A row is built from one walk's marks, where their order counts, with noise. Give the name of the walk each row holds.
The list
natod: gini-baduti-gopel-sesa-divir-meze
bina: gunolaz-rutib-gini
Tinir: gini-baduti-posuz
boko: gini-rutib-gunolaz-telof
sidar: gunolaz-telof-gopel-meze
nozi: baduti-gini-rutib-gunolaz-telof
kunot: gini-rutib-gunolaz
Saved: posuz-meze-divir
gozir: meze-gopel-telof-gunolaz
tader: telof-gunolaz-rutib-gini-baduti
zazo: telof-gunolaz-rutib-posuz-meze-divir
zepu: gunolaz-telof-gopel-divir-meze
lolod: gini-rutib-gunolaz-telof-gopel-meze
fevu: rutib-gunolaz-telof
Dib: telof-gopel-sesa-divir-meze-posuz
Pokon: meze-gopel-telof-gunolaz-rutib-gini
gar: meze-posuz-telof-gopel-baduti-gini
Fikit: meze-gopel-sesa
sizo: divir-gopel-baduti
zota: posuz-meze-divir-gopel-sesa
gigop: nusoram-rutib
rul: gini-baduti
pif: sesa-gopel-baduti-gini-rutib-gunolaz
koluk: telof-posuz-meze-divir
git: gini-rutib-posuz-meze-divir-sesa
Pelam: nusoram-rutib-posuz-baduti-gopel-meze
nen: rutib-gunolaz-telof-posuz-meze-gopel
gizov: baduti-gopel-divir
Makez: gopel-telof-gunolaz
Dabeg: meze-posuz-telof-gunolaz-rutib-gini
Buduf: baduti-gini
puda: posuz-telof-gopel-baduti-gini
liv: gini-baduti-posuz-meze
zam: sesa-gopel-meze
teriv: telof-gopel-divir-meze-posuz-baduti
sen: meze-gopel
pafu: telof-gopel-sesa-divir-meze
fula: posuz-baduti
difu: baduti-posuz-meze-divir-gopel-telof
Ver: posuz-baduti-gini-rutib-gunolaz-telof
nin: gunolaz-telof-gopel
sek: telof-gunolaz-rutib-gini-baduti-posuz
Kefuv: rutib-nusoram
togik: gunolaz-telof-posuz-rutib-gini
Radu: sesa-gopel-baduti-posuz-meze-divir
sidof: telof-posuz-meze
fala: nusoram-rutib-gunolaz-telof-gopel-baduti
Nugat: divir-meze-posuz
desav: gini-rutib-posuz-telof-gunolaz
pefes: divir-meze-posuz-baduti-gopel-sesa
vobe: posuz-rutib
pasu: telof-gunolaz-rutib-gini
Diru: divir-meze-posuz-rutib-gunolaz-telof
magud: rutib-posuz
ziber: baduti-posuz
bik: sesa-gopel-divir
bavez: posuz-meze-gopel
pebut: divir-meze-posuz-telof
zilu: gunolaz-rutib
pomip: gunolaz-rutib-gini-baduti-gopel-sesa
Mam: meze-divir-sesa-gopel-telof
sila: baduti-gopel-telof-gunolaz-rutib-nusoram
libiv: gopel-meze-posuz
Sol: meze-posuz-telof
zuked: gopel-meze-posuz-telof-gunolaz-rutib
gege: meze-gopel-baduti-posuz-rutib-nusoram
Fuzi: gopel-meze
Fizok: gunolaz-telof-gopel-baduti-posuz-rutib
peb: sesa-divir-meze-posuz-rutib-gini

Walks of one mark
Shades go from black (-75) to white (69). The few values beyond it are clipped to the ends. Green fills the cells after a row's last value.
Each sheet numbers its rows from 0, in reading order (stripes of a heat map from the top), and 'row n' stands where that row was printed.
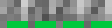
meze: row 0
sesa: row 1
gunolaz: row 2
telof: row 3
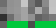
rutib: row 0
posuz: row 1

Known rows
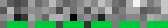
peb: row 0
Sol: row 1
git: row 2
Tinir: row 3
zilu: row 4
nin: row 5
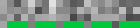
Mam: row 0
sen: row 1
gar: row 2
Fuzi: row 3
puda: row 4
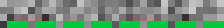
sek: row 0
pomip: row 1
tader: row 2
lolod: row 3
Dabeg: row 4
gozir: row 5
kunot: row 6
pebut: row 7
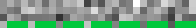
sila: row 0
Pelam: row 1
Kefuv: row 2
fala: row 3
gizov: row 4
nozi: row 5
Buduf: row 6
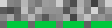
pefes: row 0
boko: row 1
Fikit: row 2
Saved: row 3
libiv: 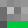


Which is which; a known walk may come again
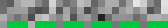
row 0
Fizok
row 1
sizo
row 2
rul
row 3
pomip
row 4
nozi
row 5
sen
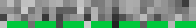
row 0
sila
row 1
liv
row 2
Nugat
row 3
zepu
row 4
magud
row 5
boko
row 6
teriv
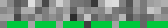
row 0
gar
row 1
pafu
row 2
natod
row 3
vobe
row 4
zam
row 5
fevu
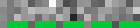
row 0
Diru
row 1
gigop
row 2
zota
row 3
tader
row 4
pasu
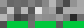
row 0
puda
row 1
Makez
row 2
desav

